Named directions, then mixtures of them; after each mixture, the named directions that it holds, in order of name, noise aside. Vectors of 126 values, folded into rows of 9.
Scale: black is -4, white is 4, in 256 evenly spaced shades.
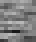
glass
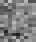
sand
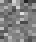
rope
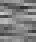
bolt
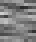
bolt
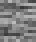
bolt, sand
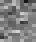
glass, rope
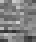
glass, rope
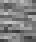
bolt, glass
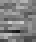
glass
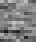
glass, sand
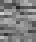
bolt, rope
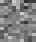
bolt, rope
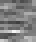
glass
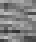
bolt, glass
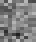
sand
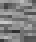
bolt, glass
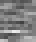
glass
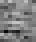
glass, sand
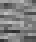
bolt, glass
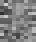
bolt, sand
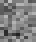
sand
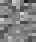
bolt, rope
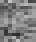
bolt, sand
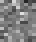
rope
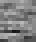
glass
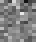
rope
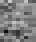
glass, sand
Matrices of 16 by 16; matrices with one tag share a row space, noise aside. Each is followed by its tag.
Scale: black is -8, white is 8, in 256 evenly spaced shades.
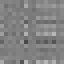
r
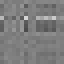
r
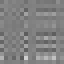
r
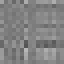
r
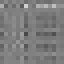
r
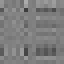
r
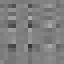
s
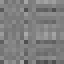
r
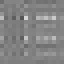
r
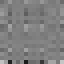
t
